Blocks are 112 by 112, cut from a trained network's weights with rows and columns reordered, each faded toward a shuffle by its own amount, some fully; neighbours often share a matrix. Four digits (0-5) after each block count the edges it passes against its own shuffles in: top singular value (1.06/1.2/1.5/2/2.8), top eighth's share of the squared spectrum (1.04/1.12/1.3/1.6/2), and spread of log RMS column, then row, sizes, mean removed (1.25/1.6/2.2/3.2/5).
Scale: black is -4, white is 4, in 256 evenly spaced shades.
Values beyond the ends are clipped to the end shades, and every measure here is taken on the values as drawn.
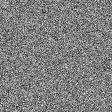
0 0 0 0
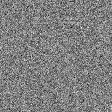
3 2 0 0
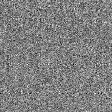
3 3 0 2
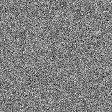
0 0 0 0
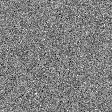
0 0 0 0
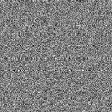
4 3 0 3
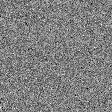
0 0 0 0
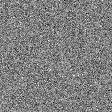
1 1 0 0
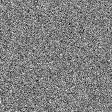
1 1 0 0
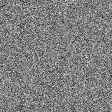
0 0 0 0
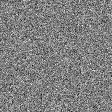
1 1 0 0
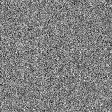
2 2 0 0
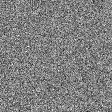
1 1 0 0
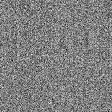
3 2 0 0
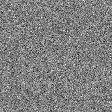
2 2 0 0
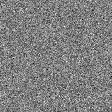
2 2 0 0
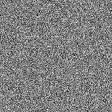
3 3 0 1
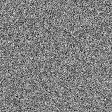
2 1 0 0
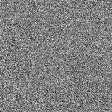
3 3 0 1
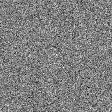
1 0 0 0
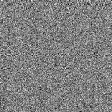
4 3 0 2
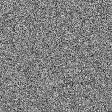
2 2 0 0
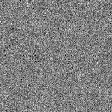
3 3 1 1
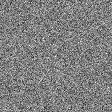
2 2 0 0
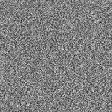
4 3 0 1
